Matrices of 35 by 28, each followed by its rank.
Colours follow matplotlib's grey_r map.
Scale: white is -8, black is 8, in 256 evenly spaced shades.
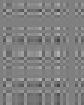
one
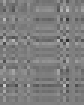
two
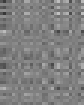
two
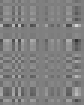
one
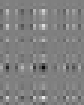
one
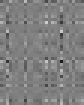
two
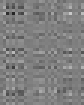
two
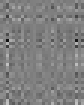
two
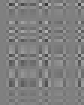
one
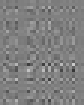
two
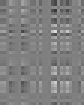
one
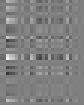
one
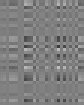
one
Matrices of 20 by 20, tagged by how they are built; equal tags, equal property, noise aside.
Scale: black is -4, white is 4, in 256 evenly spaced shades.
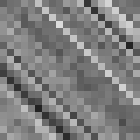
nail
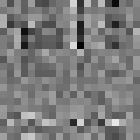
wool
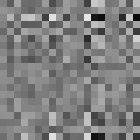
wool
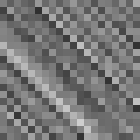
nail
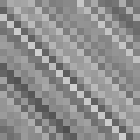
nail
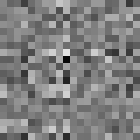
wool
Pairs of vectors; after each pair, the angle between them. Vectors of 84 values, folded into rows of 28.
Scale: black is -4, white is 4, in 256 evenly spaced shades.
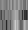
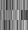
partly aligned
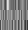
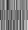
nearly opposite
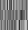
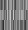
partly opposed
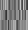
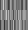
orthogonal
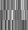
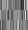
partly opposed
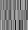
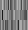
orthogonal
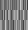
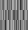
nearly opposite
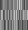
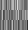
partly aligned
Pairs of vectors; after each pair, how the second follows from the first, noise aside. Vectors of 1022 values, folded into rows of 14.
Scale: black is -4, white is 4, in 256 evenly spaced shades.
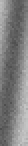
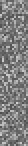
shuffled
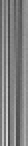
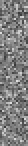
shuffled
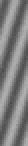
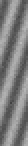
copied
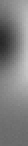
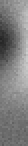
copied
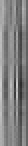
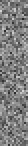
shuffled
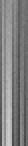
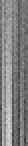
copied
